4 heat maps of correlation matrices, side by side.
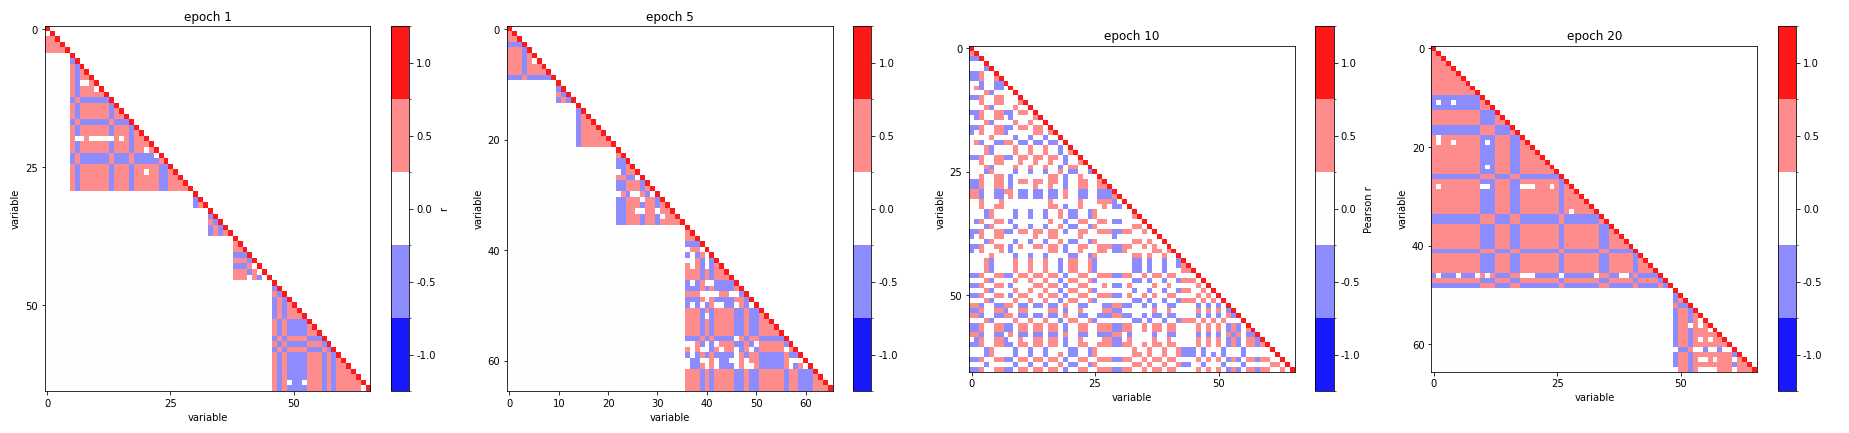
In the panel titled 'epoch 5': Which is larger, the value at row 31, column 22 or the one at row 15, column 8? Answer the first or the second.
the second
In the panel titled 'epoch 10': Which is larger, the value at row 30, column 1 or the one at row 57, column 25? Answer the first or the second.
the first
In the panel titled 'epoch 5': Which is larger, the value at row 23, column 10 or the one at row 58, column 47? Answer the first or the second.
the first
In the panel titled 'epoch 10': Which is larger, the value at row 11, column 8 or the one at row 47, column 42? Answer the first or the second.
the first
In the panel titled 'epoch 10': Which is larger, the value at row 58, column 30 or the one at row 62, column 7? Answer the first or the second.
the first
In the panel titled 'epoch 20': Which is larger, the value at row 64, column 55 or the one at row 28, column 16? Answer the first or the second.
the first
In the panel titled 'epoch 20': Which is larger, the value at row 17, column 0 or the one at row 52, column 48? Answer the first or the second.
the second
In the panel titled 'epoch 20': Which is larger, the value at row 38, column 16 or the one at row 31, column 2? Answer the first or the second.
the second
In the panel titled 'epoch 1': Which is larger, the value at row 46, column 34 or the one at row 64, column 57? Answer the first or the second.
the second
